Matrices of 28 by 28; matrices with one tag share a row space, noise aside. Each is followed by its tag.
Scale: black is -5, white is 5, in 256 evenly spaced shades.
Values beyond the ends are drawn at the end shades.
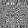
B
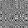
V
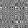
V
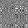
V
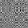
V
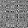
B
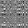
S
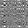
S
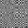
V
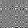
V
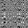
S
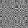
V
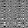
S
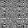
S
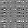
S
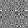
V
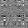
S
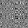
V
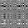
S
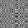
V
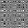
S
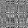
B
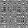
S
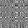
V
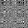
S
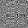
B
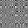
V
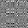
B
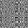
V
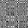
B
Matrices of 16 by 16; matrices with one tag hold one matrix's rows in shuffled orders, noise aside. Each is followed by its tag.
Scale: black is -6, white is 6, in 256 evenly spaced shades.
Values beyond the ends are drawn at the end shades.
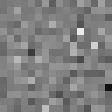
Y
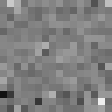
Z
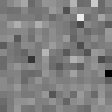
Y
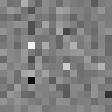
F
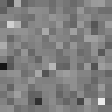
Z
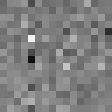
F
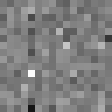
F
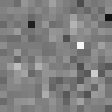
Y
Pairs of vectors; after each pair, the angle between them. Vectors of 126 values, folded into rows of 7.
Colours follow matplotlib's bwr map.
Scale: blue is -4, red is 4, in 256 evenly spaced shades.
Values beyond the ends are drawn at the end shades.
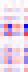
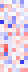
partly aligned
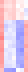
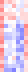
nearly parallel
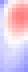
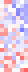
partly opposed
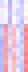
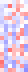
partly opposed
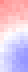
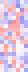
orthogonal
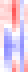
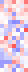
orthogonal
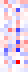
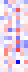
nearly opposite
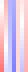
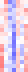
nearly parallel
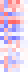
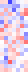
partly opposed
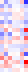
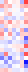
nearly opposite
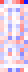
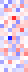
orthogonal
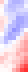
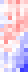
nearly opposite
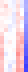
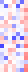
partly opposed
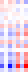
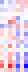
nearly opposite
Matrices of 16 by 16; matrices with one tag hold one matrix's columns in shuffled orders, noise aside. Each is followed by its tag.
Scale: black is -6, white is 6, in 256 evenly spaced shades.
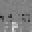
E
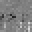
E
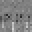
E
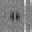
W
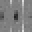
W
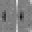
W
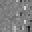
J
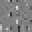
J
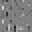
J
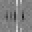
W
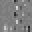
J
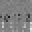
E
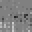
E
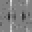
W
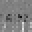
E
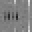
W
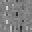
J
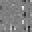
J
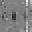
W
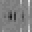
W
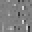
J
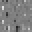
J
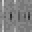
W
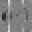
W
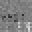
E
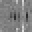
W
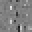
J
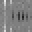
W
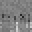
E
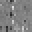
J
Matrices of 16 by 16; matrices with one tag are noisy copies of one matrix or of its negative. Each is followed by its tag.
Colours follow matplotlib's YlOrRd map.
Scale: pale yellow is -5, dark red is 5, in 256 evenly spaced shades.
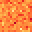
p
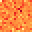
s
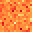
p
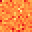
s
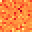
s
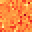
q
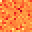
s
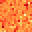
q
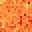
q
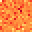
s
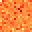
s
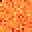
s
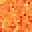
q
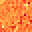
q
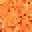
q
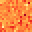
q
